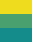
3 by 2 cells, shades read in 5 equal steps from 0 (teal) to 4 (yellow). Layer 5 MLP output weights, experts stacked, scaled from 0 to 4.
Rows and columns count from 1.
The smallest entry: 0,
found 2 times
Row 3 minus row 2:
-1 -1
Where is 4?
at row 1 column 1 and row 1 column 2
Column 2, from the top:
4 1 0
